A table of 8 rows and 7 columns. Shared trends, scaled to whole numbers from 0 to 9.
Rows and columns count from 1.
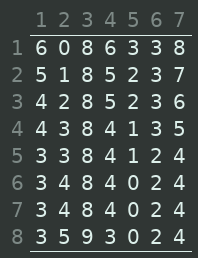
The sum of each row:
34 31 30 28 25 25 25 26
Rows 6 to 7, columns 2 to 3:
4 8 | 4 8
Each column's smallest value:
3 0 8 3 0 2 4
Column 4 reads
6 5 5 4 4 4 4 3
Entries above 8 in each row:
0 0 0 0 0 0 0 1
